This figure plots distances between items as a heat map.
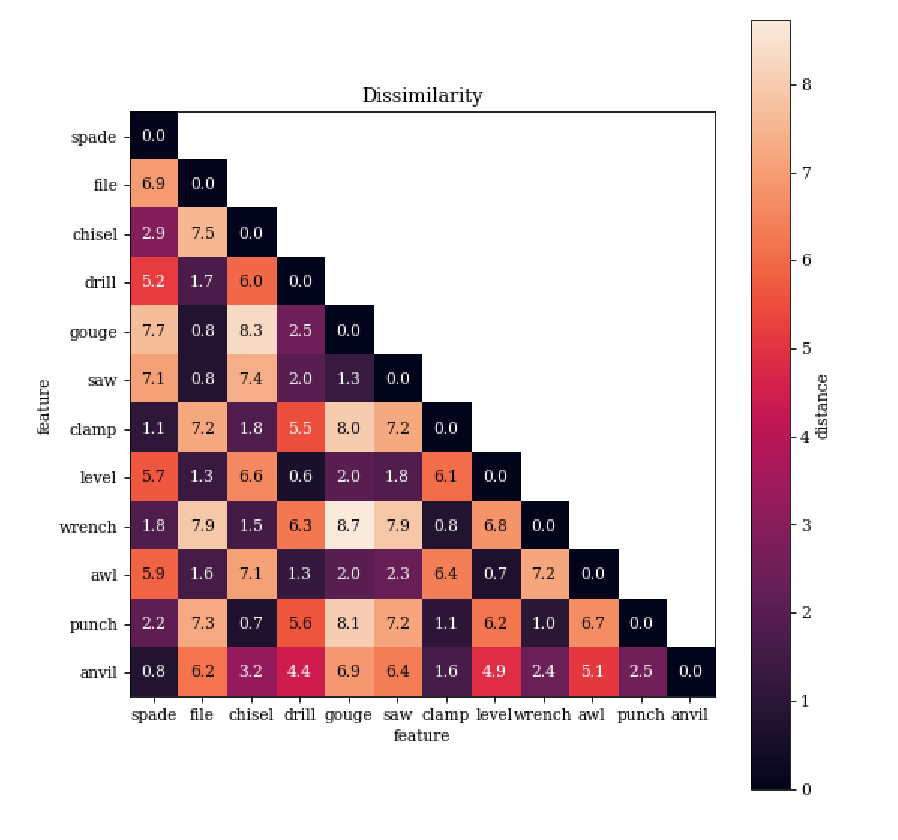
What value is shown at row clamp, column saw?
7.2
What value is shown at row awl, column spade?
5.9
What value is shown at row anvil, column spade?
0.8
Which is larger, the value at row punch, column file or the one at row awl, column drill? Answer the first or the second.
the first
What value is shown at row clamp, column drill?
5.5
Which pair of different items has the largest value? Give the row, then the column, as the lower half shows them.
wrench, gouge
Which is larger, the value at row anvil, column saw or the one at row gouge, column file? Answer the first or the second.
the first
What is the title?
Dissimilarity
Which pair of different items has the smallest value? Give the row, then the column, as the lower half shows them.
level, drill
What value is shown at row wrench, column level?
6.8
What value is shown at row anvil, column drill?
4.4
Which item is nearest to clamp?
wrench
